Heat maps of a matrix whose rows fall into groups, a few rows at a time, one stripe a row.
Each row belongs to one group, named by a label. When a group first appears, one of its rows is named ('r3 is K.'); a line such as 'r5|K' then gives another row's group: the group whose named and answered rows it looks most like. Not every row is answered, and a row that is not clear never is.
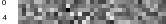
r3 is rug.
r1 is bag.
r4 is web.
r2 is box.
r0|web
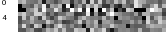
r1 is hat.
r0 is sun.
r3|web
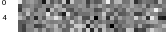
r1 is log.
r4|log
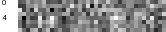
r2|bag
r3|sun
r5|box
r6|box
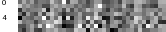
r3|box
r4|hat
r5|log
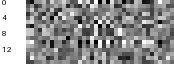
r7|web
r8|web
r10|sun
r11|sun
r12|bag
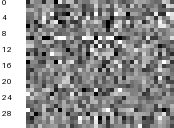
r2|web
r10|web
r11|sun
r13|hat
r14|sun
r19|log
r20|log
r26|hat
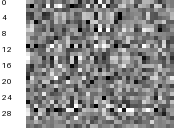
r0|sun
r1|box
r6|sun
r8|web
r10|log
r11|hat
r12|box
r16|box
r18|hat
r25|hat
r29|bag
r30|rug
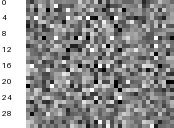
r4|rug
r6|hat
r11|box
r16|sun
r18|log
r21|hat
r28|box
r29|web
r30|sun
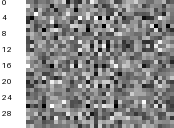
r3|rug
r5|hat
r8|web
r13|sun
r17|sun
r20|hat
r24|hat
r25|log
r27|log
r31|sun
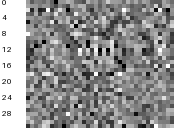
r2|box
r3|bag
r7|web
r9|bag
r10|hat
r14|hat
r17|log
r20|bag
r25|sun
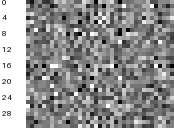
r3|sun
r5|sun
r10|log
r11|hat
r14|log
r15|bag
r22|sun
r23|bag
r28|rug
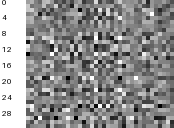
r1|bag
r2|sun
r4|web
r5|sun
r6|sun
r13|hat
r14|log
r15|web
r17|web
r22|web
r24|web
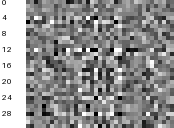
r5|hat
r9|log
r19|web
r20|rug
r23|web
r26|hat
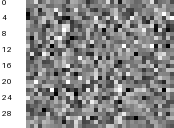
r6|log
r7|log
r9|box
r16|log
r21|web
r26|log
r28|box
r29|rug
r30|web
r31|bag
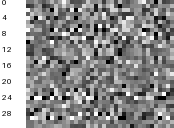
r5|box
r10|hat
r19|rug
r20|web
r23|log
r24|rug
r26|log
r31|box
